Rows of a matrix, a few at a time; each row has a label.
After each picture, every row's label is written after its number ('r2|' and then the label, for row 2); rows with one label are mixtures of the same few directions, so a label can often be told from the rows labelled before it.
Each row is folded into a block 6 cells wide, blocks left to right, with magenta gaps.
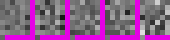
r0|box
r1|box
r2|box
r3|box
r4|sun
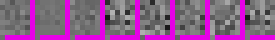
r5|box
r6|box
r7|box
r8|box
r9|box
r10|box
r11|sun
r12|box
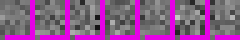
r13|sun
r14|box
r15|box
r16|sun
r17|box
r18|sun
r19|box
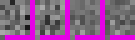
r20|box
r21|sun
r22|sun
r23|sun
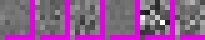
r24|sun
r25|box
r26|sun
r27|box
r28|box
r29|sun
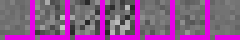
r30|box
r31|box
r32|sun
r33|sun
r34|sun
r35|sun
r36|box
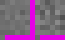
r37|box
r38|box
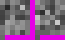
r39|sun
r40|box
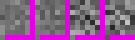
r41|sun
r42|box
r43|box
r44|box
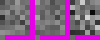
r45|box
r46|box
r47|box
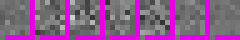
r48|sun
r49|box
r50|box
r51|box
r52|box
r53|sun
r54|sun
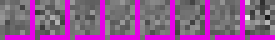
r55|sun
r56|box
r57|box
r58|sun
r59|sun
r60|sun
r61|box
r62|box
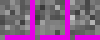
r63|box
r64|sun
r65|box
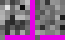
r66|sun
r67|box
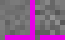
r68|sun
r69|box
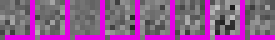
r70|sun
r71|sun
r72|box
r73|box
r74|sun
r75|sun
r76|sun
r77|sun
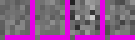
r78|sun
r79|sun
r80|box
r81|sun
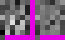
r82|sun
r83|sun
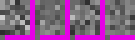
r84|box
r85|sun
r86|sun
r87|box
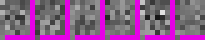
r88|box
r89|sun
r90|sun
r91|box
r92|box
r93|box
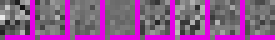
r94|sun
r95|box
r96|sun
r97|sun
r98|sun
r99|sun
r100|sun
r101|sun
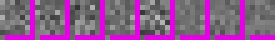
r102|box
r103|box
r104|sun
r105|box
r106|box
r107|box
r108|sun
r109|sun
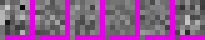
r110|sun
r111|box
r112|sun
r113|box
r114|box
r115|sun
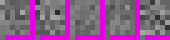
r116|box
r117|box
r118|sun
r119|sun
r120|box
